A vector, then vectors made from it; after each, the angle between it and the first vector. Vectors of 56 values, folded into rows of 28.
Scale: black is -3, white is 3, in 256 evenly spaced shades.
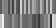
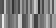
partly aligned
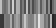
nearly opposite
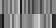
nearly opposite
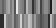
partly opposed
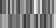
partly aligned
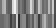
orthogonal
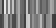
partly opposed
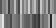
nearly parallel
